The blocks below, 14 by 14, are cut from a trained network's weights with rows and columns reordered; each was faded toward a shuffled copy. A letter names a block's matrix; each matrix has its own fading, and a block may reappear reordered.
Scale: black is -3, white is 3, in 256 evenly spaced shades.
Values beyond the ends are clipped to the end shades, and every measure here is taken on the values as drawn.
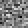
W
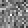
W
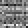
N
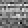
N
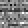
N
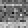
N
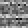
N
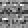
N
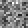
W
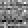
N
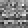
N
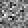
W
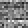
N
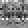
N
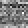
N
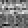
N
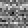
N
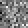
W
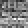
N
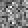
W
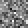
W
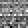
N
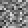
W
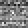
N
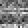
N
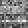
N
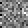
W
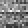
N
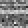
N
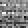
N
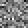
W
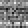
N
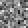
W
